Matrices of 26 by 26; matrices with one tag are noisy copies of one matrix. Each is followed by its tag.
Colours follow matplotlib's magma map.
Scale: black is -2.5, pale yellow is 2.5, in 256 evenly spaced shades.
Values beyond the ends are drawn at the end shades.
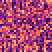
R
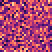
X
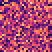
X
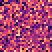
X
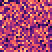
X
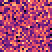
X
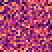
X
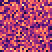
X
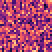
R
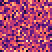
X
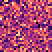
X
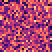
X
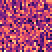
R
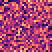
X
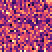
R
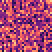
R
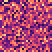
X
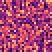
R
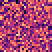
X
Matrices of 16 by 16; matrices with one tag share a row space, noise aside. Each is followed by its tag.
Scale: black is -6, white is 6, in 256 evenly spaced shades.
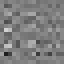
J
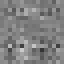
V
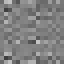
J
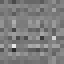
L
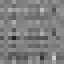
L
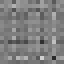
L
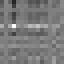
L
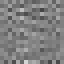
V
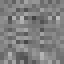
V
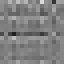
L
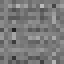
L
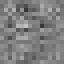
V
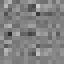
J
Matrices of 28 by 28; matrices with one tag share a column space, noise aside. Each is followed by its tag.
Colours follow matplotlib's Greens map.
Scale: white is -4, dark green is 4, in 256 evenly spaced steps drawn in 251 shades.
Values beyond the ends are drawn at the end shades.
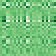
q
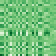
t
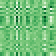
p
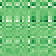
q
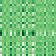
t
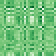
p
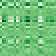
q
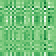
p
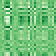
p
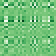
q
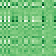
q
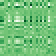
q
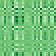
p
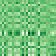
t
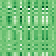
p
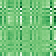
p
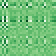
q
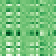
t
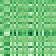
t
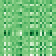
t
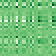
q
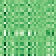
t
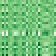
t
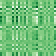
p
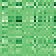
q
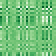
p
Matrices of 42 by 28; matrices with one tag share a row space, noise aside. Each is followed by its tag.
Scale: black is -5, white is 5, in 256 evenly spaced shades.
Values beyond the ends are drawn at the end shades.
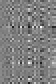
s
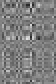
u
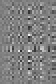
s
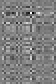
u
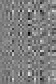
s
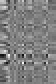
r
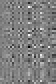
s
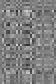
u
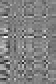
r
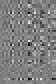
s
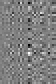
s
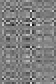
u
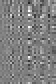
s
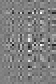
s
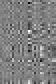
s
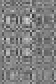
u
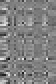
r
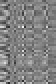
r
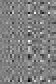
s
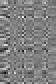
r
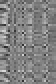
r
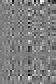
s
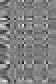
r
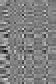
r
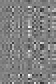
s
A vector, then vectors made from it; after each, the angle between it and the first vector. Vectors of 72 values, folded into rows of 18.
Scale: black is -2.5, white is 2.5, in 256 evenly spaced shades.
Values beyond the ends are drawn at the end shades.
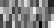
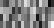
nearly parallel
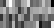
partly aligned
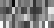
partly opposed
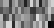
nearly opposite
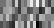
orthogonal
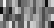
partly opposed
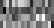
orthogonal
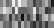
partly aligned
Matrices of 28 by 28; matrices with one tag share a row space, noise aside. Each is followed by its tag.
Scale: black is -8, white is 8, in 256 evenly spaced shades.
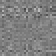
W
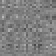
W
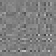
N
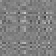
N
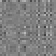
N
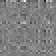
N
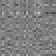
W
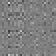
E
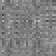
W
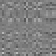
W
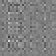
E
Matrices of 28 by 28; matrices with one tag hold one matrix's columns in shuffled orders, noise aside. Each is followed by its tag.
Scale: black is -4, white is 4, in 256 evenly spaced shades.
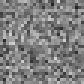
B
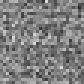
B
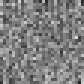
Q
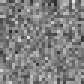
Q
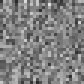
Q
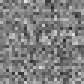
B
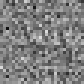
B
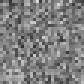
Q
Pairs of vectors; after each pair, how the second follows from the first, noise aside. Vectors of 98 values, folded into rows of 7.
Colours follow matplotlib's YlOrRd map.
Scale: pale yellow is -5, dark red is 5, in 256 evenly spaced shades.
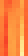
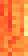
wrapped around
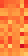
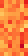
sign-scrambled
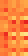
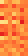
reversed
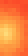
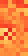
sign-scrambled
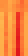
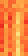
negated
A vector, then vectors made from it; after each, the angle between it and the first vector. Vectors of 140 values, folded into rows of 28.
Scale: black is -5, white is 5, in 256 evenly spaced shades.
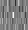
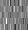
orthogonal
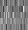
partly aligned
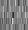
nearly opposite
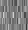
partly aligned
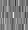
nearly parallel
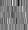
partly opposed
